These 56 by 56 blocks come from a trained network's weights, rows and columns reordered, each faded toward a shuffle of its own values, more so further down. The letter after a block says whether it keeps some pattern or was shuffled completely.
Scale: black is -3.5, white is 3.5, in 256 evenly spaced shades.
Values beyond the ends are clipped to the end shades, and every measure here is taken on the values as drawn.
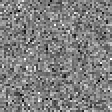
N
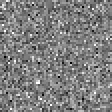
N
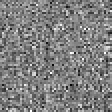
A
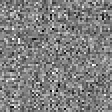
A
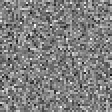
N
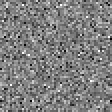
N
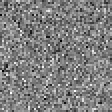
N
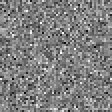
N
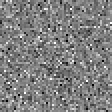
N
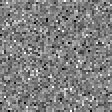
N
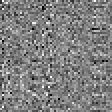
A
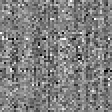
A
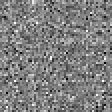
A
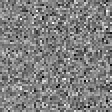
A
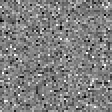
N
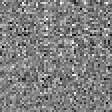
A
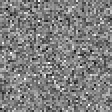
N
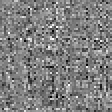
A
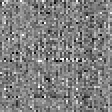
A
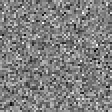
N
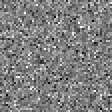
N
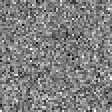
N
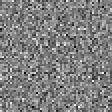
A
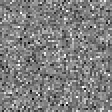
N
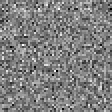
A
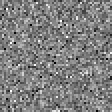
N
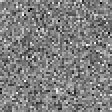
N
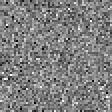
N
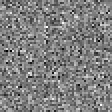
A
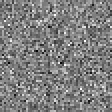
A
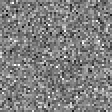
N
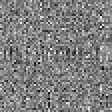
A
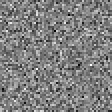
A
